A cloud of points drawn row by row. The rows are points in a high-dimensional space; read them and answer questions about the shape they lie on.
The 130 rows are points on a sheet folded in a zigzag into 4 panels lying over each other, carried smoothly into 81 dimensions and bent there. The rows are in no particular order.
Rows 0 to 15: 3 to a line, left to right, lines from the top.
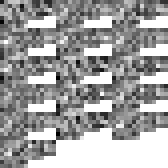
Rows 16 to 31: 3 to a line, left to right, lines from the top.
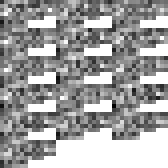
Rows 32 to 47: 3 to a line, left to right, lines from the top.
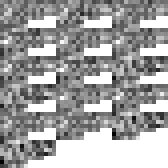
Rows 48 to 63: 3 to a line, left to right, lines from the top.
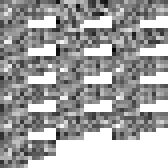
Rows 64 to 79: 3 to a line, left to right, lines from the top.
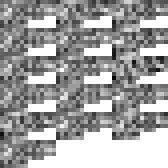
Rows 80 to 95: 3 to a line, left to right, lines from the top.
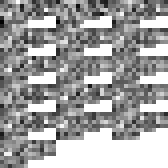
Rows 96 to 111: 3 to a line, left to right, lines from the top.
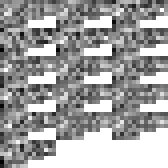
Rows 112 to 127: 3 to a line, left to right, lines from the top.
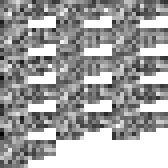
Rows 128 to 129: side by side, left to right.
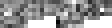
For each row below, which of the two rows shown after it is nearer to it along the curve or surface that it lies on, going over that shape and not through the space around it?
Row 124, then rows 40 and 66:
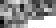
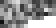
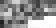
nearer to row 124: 66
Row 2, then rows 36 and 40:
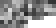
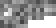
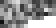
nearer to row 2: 40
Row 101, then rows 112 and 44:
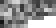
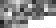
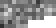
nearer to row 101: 112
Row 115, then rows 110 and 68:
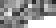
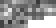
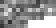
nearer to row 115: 110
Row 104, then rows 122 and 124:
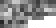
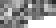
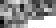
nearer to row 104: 124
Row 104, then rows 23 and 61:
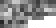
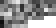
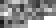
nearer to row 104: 23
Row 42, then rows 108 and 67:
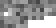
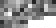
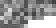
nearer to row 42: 67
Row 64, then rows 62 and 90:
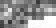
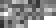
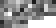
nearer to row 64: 62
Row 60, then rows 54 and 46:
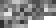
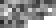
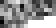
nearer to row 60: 46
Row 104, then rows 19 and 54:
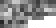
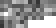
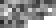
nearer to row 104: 54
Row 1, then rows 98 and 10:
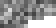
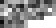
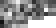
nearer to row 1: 98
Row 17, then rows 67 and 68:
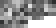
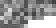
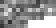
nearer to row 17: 67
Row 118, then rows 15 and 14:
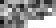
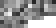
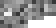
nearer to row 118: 14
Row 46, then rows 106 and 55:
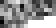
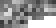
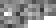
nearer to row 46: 106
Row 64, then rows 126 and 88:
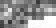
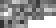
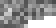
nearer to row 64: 126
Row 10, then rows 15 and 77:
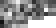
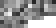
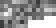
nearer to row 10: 15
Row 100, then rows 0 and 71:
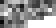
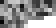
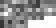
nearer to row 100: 71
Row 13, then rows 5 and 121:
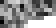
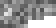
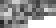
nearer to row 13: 121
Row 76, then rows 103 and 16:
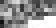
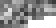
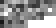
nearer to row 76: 103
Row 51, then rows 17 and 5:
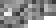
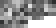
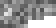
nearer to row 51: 5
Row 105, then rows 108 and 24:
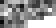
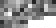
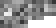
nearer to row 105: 24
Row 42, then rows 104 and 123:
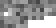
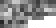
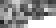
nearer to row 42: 104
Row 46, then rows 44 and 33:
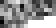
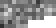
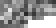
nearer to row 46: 33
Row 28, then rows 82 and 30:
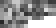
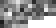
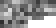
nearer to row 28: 82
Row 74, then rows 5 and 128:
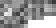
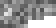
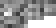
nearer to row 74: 128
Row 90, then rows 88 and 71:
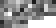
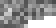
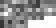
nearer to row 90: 88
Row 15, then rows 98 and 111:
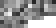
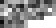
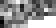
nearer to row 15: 111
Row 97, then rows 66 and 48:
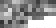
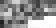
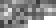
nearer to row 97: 66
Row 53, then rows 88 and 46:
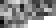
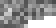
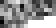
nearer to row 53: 46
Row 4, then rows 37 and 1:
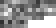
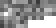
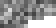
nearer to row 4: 1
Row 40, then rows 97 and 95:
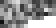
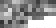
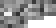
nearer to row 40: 97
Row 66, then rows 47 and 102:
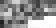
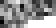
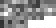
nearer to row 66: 47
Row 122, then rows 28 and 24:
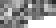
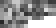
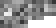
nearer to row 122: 28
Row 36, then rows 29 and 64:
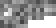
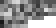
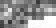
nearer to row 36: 64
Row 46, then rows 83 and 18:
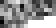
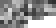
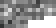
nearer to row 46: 83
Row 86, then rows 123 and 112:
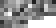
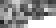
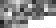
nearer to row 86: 112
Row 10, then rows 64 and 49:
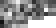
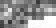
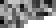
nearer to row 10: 49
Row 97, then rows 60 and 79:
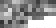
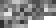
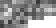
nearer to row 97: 60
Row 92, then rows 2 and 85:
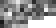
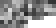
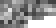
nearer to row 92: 2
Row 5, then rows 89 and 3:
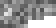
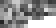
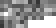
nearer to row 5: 3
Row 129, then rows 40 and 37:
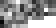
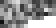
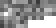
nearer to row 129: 40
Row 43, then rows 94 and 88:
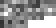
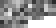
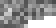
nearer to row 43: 88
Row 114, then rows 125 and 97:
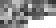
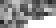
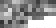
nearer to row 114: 125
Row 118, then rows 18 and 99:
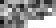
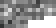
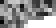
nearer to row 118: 18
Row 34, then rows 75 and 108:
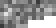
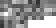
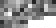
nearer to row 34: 75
